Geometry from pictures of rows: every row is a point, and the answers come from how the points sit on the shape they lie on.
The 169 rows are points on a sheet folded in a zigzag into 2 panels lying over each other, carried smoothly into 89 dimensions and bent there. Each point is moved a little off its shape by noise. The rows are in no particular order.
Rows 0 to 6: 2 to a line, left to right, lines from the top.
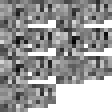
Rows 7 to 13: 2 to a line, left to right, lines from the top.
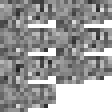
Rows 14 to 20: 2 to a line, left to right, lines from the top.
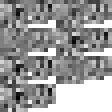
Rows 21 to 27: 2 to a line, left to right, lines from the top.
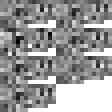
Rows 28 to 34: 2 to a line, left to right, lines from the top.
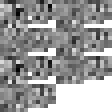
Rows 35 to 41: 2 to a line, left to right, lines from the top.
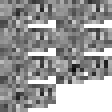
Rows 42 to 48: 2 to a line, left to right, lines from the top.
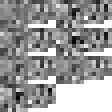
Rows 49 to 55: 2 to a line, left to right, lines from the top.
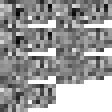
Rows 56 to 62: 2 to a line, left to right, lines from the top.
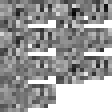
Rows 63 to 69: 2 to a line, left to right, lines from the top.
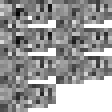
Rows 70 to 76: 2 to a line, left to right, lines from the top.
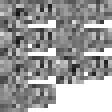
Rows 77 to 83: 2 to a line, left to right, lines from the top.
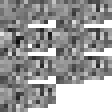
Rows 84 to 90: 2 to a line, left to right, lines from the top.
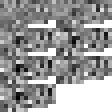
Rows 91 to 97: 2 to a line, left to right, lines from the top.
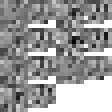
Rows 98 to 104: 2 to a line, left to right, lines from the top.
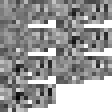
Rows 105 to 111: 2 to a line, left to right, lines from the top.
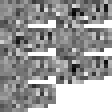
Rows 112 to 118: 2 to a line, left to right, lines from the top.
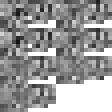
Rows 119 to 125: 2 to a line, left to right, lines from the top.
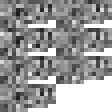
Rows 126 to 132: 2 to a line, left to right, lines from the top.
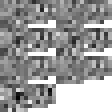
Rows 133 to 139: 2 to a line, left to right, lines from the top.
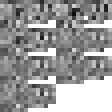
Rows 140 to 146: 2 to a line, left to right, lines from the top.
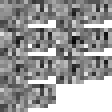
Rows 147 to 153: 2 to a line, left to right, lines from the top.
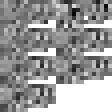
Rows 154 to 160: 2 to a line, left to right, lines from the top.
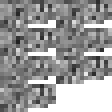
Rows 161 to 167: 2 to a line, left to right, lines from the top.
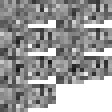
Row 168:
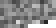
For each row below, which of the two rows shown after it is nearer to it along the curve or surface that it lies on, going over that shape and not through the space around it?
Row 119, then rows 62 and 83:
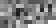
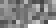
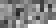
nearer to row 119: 83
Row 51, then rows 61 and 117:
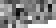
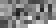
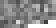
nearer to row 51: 61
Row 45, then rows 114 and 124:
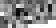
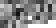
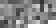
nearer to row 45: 114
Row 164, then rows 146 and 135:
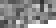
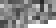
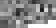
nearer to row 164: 135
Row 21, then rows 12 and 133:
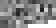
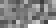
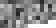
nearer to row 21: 133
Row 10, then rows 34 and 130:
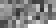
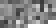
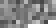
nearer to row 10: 130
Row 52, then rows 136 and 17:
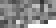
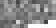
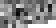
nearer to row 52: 136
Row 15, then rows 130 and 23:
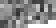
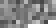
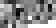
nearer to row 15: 130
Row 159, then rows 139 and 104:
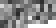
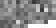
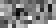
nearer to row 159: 104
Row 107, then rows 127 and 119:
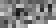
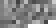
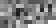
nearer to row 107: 119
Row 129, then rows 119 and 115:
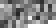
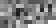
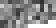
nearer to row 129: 115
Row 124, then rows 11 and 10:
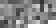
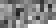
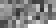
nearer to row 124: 11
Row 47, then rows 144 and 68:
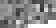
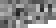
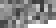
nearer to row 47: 144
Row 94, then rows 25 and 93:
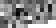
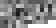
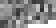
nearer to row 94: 25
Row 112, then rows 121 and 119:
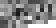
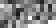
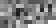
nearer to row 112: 121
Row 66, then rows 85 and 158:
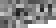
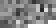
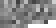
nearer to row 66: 85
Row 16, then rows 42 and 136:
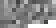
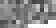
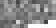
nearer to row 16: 42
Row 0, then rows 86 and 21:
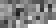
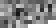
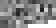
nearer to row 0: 86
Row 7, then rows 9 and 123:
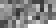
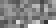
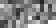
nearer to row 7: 123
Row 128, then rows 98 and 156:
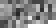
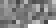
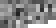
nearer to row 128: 98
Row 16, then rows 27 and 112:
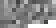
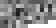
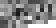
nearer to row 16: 112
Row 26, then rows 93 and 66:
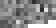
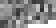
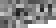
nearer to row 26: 66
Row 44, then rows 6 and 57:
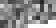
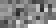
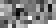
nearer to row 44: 57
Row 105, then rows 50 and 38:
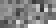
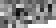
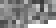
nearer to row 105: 50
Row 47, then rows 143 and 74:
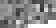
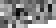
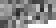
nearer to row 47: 143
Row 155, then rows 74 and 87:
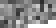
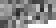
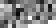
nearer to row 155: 87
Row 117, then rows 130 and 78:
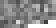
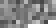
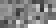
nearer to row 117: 78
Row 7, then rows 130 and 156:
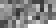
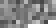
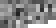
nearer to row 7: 130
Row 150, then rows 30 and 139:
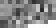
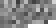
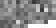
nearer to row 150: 30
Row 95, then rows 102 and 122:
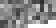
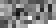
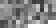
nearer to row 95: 122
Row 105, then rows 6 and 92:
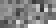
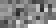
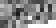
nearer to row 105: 6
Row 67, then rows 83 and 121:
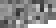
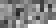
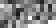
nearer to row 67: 83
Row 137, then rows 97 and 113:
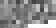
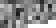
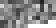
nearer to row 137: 113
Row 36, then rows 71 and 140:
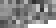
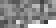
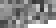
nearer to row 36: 140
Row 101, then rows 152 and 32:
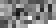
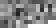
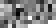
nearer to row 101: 32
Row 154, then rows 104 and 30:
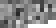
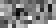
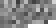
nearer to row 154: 104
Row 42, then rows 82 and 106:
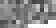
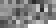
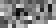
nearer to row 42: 82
